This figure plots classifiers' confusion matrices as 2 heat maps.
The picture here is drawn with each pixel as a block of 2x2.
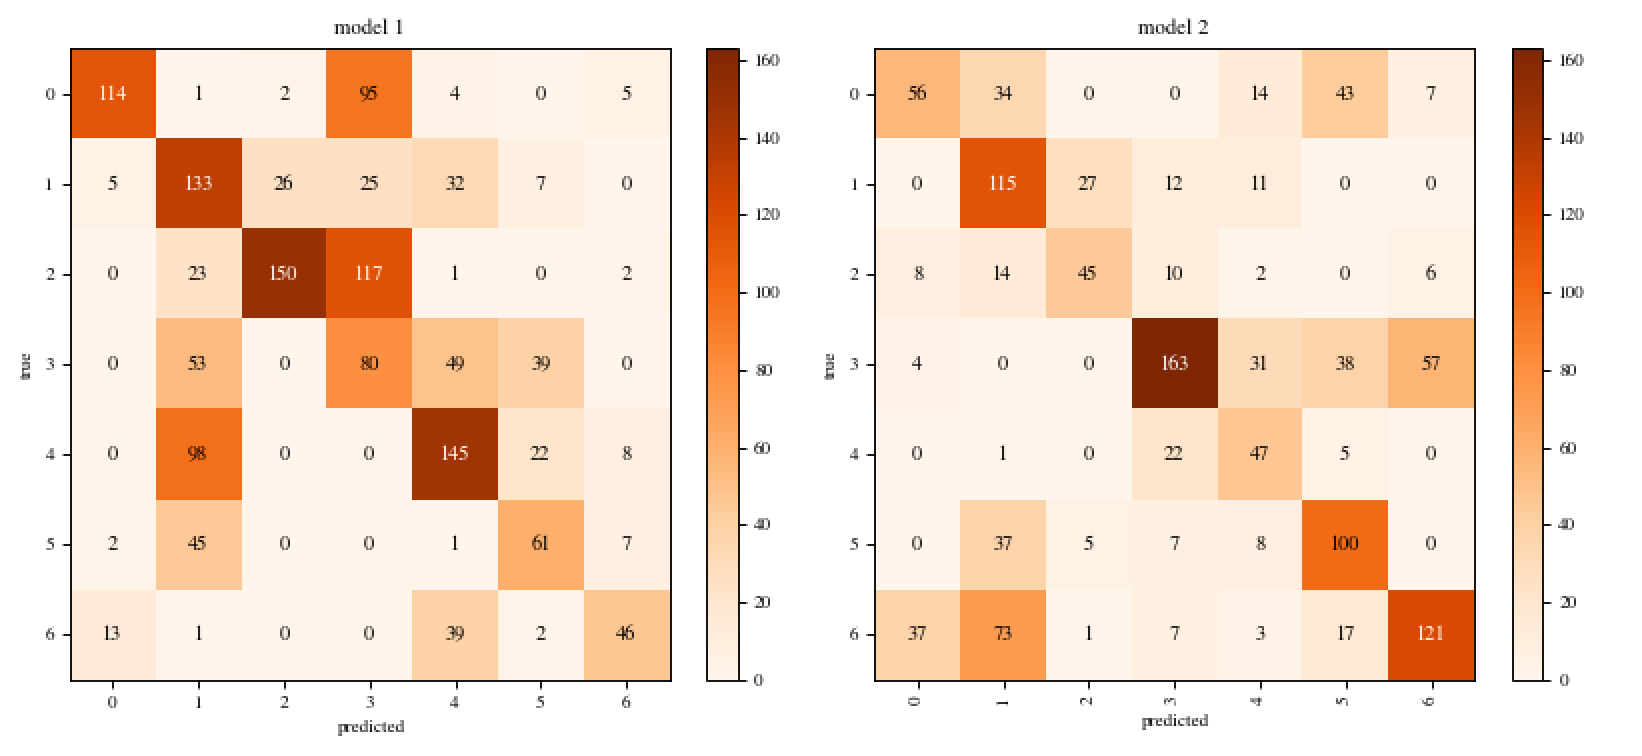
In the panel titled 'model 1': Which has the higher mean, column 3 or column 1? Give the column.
1
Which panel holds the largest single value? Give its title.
model 2
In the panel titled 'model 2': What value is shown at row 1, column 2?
27
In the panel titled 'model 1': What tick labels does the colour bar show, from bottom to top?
0, 20, 40, 60, 80, 100, 120, 140, 160
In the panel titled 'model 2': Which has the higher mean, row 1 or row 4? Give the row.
1
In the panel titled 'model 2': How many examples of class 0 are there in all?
154
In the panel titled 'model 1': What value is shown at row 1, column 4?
32
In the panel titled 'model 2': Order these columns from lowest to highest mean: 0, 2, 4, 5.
2, 0, 4, 5
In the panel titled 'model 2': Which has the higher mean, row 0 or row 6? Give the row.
6
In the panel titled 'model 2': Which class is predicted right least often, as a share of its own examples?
0
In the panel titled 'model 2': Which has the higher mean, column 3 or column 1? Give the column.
1
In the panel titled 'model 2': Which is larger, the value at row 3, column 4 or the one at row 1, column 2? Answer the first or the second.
the first
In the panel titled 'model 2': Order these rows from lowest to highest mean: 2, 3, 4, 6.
4, 2, 6, 3
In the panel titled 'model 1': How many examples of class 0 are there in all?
221
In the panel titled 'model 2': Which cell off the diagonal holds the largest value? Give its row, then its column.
6, 1
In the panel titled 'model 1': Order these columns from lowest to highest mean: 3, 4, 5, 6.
6, 5, 4, 3
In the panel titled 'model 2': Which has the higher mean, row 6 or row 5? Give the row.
6
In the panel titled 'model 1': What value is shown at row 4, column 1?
98
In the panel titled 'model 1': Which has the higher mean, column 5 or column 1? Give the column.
1
